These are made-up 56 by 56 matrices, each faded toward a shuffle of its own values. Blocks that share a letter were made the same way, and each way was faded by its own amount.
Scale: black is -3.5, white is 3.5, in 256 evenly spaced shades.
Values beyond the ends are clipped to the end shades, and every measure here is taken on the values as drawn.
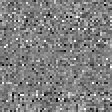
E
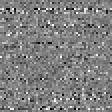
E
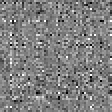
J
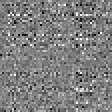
J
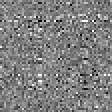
J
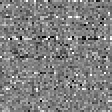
E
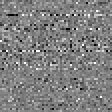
E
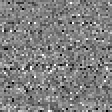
E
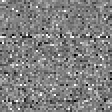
E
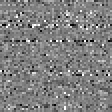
E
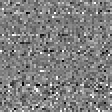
E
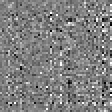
J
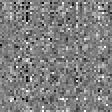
J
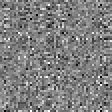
J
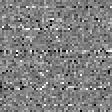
E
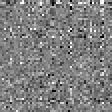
J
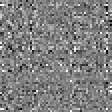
J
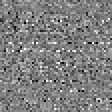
E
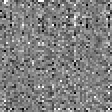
J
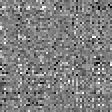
J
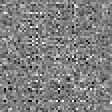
J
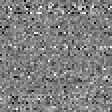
E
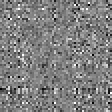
J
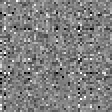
J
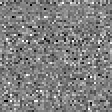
E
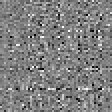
J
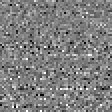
E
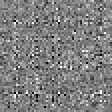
J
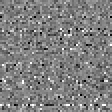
E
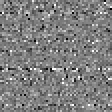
E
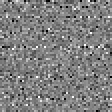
E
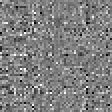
J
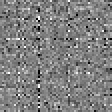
J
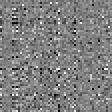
J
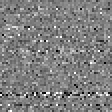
E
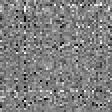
J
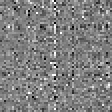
J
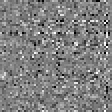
J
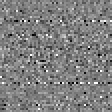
E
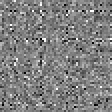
J
